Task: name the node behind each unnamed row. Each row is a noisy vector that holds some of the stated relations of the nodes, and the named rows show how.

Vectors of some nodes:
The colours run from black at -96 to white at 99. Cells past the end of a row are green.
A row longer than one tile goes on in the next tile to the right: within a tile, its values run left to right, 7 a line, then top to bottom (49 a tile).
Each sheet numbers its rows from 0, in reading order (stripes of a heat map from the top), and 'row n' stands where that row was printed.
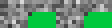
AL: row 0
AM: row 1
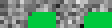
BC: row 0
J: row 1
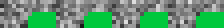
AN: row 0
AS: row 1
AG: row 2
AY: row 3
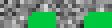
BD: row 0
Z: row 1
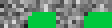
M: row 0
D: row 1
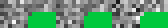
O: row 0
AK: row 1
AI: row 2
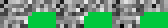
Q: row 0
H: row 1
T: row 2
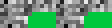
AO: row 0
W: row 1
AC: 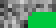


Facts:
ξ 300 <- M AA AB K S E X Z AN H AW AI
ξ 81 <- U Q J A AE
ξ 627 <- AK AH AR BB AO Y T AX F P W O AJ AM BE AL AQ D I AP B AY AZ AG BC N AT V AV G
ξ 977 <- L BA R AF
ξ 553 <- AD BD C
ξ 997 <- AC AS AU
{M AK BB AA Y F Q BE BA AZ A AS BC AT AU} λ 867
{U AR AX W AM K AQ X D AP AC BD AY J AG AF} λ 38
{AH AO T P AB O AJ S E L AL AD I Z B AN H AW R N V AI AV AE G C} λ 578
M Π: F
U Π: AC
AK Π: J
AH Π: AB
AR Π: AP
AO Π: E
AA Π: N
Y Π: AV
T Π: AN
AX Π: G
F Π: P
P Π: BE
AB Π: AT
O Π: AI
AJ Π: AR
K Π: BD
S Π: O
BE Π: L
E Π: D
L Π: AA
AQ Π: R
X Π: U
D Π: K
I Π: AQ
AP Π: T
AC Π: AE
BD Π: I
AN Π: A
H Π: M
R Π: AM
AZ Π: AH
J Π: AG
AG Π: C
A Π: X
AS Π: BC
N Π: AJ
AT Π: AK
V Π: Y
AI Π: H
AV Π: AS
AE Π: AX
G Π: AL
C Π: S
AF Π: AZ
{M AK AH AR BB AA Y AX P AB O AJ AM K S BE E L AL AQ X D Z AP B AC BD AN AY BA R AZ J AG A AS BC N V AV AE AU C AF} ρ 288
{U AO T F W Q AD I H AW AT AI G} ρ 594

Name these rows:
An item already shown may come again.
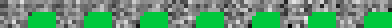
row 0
AL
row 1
BB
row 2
AU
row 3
R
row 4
S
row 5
T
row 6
A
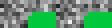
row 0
AA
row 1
L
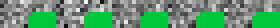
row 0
J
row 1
AT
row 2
BE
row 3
AA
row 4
E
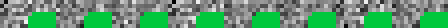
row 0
Q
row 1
K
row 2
AH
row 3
AD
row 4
AX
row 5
BA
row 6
F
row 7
X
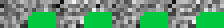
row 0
X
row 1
U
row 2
AF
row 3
Q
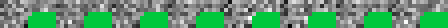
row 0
AB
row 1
BE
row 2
AA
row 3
AE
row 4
AW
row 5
G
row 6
AE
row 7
C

